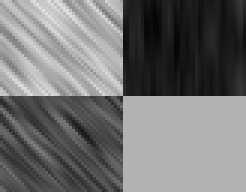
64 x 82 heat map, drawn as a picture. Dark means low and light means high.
The table splits into 2 rows of 2 panels. Panel 1,1: high, slanting down to the right. Panel 1,2: very low, streaked downward, faint in contrast. Panel 2,1: low, slanting down to the right. Panel 2,2: high, flat.
